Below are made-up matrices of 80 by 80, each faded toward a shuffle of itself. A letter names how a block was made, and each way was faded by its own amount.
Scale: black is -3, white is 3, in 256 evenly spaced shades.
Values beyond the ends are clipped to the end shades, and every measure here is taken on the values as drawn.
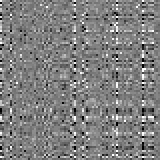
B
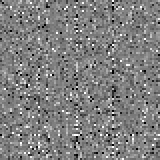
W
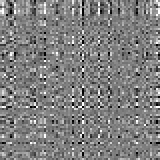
B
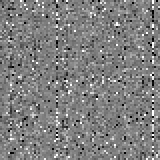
W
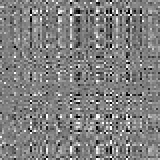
B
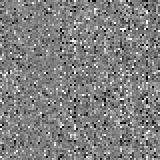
W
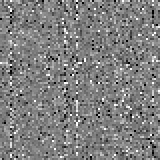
W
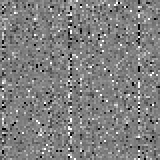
W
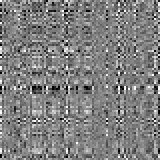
B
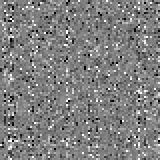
W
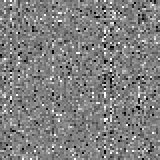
W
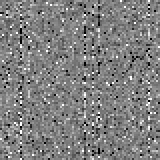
W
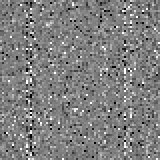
W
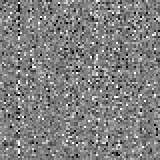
W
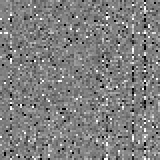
W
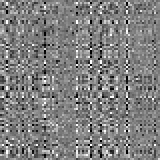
B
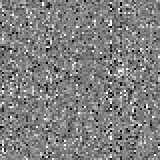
W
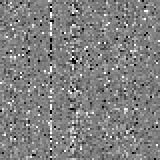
W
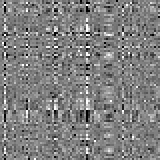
B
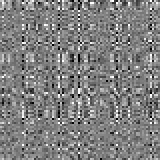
B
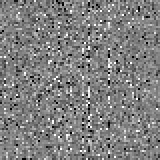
W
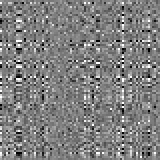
B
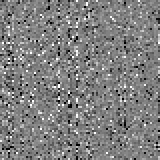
W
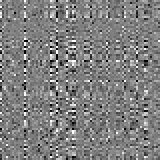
B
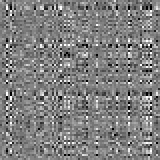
B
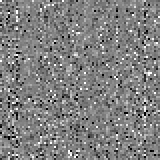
W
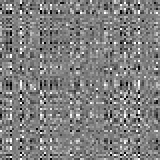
B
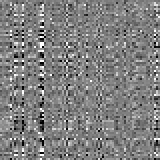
B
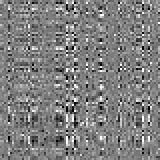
B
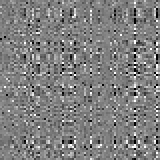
B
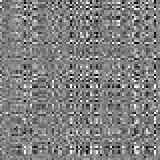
B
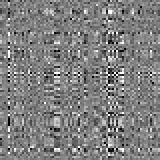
B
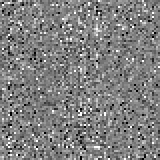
W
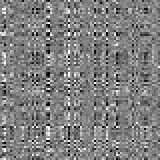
B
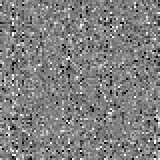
W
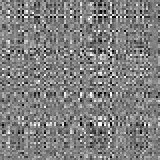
B
